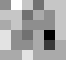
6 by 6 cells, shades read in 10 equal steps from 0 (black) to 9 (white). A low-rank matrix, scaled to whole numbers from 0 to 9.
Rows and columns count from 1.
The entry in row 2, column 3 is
4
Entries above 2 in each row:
6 6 6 5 5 6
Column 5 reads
7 5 5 0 2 6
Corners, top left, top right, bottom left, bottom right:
5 7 6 6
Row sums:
39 36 35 30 32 38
